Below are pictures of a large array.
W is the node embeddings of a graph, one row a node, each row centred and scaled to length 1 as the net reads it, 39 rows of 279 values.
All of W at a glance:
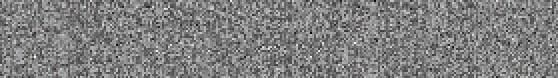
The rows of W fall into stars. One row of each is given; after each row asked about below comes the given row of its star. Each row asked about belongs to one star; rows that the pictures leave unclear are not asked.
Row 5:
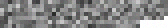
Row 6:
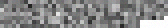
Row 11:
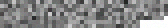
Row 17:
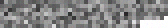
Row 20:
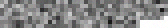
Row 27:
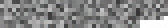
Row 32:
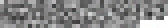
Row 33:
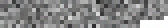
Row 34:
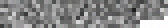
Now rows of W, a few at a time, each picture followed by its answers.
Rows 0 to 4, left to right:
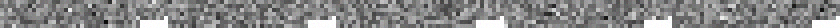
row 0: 17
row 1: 27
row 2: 33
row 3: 33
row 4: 6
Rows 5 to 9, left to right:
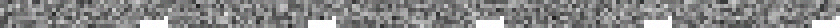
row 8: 27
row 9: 20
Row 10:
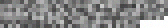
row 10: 6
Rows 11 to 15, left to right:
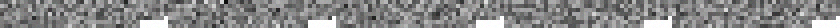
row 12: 6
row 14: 32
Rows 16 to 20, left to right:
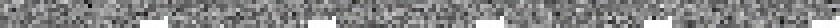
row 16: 5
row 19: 20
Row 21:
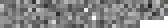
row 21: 17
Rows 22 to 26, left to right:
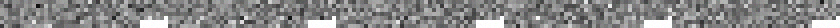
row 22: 20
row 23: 34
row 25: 27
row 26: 11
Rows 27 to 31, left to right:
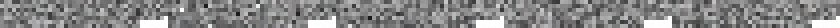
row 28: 5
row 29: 11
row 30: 20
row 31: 5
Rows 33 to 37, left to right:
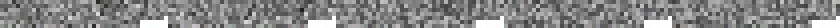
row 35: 34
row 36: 17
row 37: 11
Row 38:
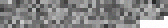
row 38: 33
